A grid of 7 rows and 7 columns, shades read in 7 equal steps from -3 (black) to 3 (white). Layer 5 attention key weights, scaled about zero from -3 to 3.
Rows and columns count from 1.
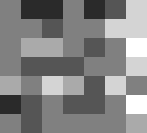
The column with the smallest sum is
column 5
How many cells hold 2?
6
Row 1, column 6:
-1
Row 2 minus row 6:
2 1 -1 1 1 2 -1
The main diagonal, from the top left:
0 0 1 -1 -1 0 1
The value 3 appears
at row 3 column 7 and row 6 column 7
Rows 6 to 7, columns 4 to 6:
-1 -1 0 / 0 0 0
